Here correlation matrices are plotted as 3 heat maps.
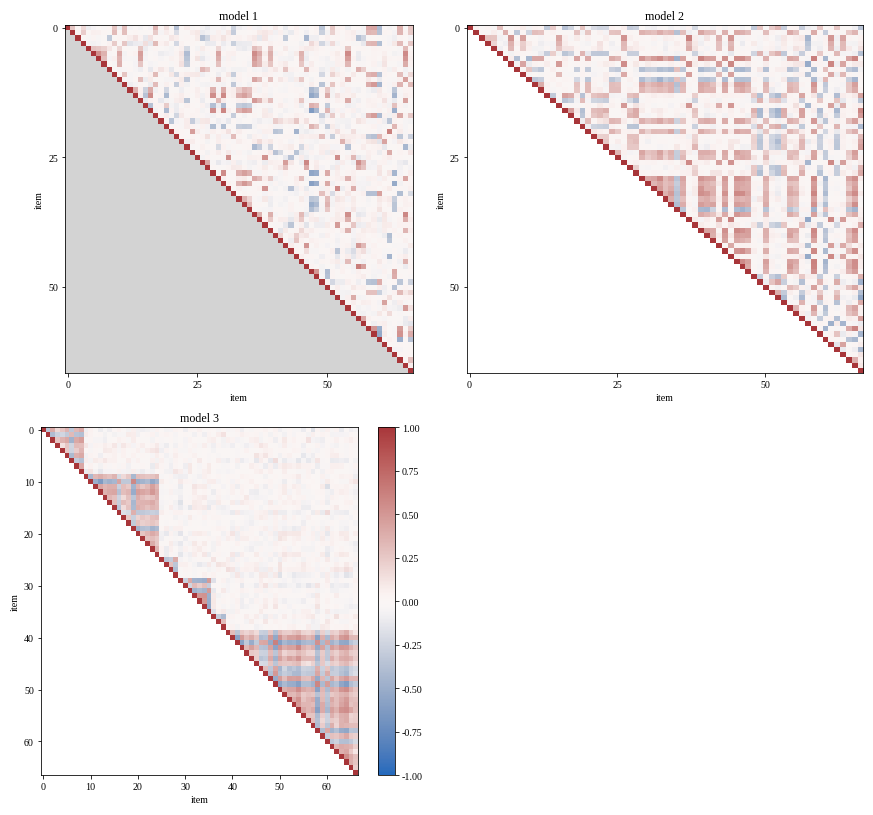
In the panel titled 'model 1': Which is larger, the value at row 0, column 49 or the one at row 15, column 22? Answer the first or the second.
the second
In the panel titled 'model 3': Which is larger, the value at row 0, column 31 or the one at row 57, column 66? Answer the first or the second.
the second
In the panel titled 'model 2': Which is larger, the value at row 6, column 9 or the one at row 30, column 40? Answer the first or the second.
the second
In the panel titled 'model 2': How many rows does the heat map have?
67
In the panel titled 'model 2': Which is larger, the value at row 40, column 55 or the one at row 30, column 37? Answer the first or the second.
the first
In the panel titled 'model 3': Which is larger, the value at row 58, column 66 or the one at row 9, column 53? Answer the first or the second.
the second
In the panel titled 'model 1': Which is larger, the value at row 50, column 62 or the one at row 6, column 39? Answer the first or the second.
the second
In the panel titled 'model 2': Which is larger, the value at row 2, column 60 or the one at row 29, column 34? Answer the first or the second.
the second
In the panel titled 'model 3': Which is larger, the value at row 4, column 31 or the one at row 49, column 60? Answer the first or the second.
the second
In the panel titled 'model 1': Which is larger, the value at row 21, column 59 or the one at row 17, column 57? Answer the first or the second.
the second
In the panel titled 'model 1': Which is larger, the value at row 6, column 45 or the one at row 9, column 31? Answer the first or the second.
the first
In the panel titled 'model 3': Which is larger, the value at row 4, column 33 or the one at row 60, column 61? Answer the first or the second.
the first
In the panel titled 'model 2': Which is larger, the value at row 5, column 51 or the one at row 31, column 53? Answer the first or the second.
the first
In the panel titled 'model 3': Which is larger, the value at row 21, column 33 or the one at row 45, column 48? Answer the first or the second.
the second
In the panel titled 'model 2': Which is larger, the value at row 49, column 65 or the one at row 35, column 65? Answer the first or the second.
the first
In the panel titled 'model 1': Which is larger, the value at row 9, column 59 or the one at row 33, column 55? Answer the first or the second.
the first
